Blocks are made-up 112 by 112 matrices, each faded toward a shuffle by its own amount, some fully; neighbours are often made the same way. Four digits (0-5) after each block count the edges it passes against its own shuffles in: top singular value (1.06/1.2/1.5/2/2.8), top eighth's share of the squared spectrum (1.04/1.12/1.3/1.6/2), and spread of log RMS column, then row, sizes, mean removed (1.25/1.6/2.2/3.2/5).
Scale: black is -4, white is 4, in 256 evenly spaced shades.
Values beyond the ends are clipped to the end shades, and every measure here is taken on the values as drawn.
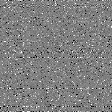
4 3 1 2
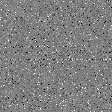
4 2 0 1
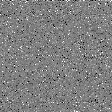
3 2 0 1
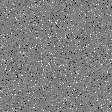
1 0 0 0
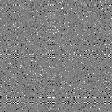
5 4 2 3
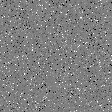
0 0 0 0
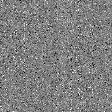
1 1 2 0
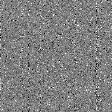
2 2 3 0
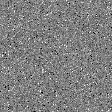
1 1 1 0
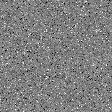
0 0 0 0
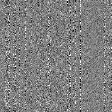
2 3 4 0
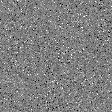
0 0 0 0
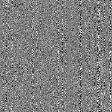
2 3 4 0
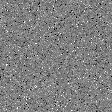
0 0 0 0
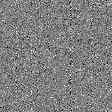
2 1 2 0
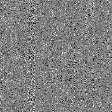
1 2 3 0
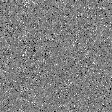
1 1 1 0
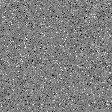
2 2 0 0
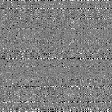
4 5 2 4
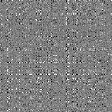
4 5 3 3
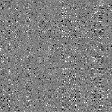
4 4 3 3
